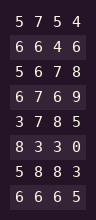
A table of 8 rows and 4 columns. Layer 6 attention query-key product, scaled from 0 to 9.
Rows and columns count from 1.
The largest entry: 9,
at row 4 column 4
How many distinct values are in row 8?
2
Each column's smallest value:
3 3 3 0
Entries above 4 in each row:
3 3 4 4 3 1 3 4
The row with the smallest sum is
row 6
